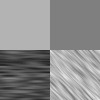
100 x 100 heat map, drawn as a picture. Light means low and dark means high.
It is made of 2 by 2 panels. Panel 1,1: low, flat. Panel 1,2: middling, flat. Panel 2,1: high, streaked across. Panel 2,2: low, slanting down to the right.
